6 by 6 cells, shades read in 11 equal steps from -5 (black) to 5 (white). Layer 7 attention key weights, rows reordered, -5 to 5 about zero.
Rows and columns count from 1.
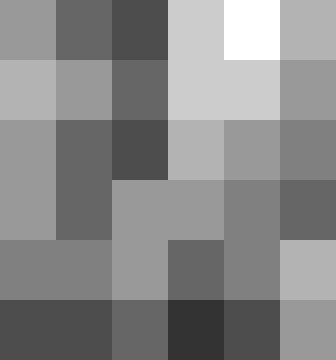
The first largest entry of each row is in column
5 4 4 1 6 6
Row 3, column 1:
1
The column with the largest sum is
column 5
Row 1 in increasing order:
-2 -1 1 2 3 5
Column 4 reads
3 3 2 1 -1 -3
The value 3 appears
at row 1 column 4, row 2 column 4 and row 2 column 5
